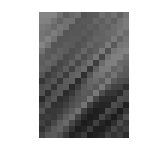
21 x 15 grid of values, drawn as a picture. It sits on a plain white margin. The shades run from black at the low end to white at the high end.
Grain: diagonal, up to the right. Average level on the scale: 30%. Odd rows or columns: none. Calmest part: top middle. Slope: up to the top.
